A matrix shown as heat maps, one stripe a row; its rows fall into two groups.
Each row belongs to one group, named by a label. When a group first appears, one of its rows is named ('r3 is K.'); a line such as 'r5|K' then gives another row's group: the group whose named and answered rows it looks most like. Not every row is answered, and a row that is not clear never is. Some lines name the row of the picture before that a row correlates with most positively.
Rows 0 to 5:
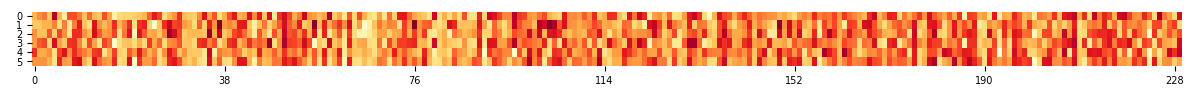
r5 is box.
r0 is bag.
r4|box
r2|box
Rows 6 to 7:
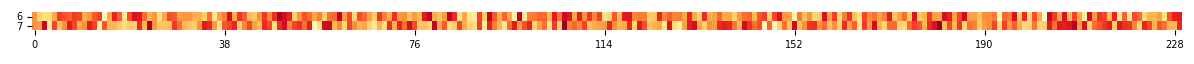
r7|bag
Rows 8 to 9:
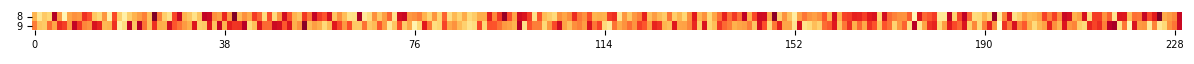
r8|bag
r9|box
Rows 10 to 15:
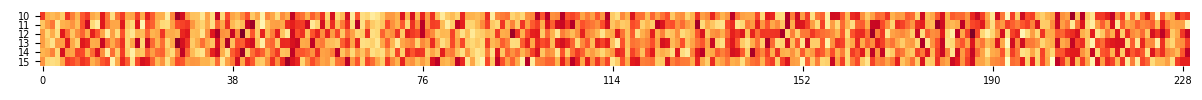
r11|box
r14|bag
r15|box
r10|box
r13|box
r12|bag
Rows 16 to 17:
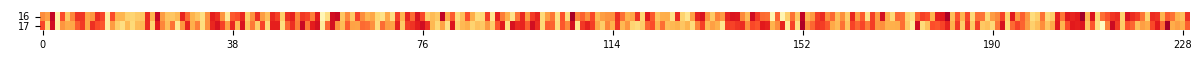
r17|bag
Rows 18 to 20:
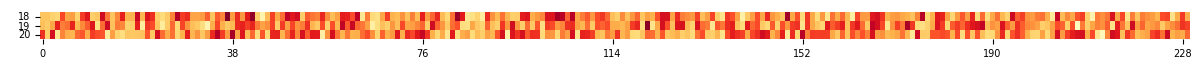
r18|box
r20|bag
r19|box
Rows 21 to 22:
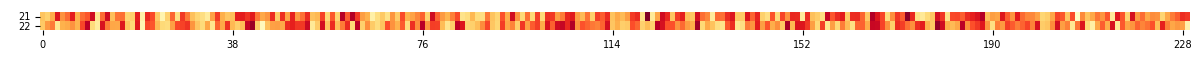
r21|box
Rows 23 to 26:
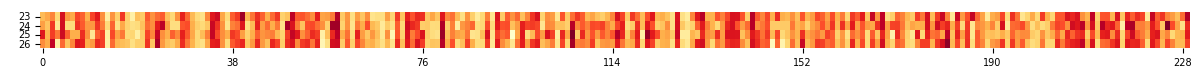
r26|bag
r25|bag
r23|bag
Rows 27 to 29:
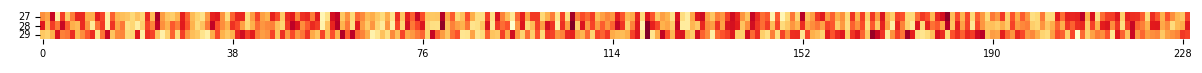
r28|bag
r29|box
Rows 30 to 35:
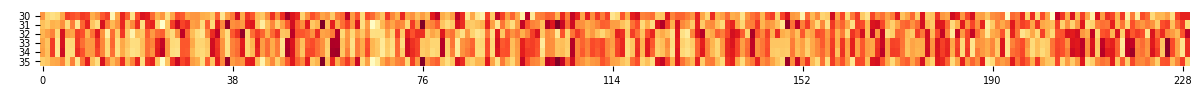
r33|bag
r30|box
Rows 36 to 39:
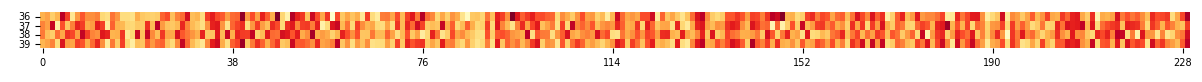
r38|box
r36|bag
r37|bag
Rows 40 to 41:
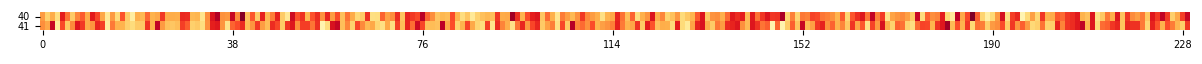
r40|bag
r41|bag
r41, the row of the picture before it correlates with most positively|37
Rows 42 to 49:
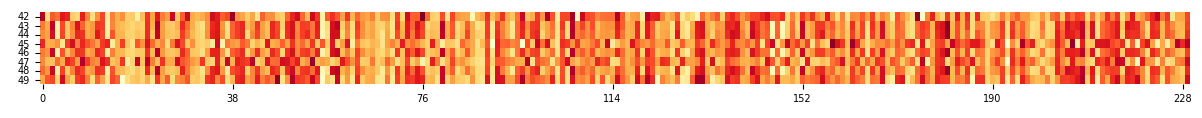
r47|box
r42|bag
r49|bag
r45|box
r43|bag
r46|bag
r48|bag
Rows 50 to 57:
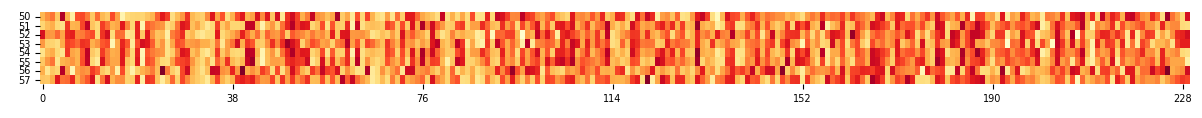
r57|box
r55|box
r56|bag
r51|box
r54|box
